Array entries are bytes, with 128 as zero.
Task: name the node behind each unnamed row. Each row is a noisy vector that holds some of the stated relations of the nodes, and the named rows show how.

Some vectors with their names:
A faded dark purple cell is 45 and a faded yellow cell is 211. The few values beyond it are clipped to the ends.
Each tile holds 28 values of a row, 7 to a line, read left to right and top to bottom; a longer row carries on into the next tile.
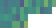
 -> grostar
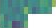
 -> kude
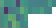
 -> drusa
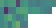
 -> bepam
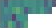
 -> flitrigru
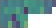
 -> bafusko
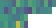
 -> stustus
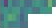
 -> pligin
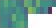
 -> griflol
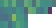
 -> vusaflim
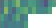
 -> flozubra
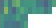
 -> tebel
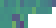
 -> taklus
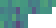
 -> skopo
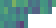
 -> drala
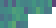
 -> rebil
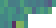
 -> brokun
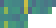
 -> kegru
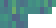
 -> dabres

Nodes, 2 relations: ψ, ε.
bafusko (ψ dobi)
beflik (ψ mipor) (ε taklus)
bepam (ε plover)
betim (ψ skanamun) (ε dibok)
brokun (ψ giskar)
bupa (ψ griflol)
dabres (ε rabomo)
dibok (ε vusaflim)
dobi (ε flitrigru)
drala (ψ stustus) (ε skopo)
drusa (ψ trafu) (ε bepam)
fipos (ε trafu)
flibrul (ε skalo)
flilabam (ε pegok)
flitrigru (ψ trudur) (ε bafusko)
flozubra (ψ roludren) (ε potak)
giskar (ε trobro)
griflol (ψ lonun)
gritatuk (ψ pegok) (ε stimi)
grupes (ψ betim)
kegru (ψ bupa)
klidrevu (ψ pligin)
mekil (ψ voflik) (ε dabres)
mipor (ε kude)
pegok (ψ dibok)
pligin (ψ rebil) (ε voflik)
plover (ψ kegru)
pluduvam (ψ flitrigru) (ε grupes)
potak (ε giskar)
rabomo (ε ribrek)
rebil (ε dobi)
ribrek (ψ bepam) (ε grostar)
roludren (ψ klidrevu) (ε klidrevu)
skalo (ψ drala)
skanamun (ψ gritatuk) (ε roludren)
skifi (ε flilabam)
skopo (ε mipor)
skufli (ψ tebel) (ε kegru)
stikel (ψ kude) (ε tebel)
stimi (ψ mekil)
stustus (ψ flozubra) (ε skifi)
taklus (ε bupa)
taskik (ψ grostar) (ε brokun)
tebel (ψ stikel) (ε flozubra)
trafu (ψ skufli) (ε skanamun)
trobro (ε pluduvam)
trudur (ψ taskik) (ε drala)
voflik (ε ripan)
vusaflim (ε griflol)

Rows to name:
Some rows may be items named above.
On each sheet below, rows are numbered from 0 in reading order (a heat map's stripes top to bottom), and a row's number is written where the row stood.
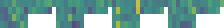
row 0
betim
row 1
skopo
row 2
kegru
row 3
mipor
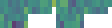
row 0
kude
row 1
klidrevu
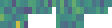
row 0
skifi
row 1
stikel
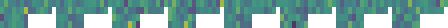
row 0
fipos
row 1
dabres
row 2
skifi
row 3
pegok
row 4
dabres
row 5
grupes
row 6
ribrek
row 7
potak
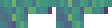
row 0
dibok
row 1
dibok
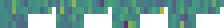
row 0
mekil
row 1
flozubra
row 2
taskik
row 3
rabomo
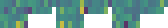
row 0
stustus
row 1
skufli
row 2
pluduvam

